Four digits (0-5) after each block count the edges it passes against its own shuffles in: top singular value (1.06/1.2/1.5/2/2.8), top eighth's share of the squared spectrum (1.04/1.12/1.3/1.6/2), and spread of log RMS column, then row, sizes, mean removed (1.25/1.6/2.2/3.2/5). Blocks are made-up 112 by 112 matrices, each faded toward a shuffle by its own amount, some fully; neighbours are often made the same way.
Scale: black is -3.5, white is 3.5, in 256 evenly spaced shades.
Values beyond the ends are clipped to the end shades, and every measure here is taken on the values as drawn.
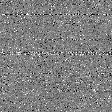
2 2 0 3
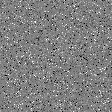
0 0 0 0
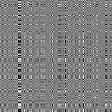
5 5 4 4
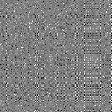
5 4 3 3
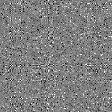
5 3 2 2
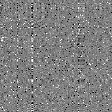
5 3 2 1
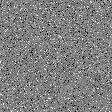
0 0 0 0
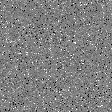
2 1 0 0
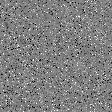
0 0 0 0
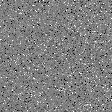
1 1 0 0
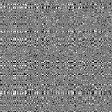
5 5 3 4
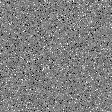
1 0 0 0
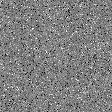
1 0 0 0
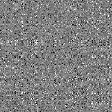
4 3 2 2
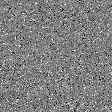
2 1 0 0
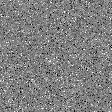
1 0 0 0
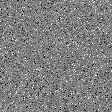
0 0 0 0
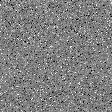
0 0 0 0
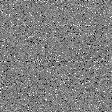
3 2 0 1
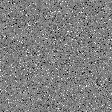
2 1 0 0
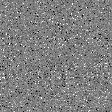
3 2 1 1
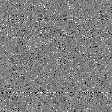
4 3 0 2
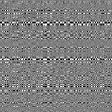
5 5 3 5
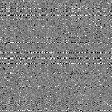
5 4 2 3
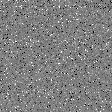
2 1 0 1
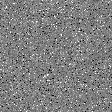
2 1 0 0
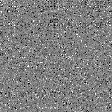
4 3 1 2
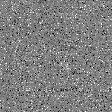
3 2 0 1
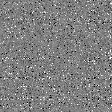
1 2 2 2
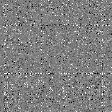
2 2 3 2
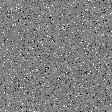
0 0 0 0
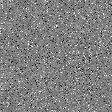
3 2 1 0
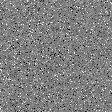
0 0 0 0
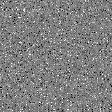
3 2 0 1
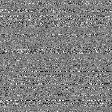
2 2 0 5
